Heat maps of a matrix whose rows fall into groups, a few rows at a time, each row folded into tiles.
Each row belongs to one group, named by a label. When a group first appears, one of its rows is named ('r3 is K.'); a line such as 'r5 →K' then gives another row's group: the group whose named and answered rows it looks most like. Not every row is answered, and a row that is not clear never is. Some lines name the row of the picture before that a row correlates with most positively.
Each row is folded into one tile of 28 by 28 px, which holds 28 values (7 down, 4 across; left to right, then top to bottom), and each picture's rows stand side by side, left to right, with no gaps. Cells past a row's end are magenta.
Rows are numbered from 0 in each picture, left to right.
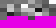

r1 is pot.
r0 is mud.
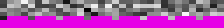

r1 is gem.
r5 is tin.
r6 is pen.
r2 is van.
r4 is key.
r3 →mud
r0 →pot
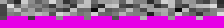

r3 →gem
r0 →mud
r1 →pot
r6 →gem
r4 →gem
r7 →tin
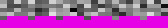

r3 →gem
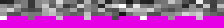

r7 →key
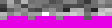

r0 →pen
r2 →pen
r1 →pen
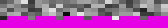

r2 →van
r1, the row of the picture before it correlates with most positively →3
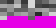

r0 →tin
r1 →van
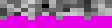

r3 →pen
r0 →mud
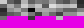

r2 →tin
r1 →mud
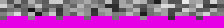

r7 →gem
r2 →mud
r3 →van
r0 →gem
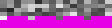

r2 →gem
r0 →key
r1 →tin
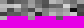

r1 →van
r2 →pot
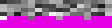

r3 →van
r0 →tin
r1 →van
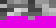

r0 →gem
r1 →pen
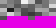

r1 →mud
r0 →pot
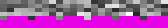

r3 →key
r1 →pot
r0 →pen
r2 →van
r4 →gem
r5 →pot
